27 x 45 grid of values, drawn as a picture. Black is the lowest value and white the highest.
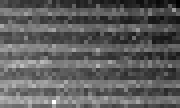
Stripes running across repeat 6 times from top to bottom. Values rise toward the bottom left. The bottom left is the ninth with the highest average. The top right is the ninth with the lowest average. The histogram is bell-shaped.
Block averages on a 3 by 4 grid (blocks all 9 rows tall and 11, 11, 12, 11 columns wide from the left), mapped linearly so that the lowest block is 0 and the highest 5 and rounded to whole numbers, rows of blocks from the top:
3210 | 4321 | 5432
